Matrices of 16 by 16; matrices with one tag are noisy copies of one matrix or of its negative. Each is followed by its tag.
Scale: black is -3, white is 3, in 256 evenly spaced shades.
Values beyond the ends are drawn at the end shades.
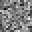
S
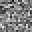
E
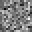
S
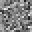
S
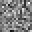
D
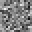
S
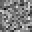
S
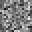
S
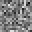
D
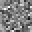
S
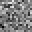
E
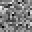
E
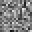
D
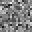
E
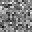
E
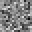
S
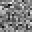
E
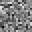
E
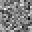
S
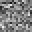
E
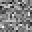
E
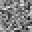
S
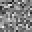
E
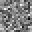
S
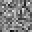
D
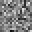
D
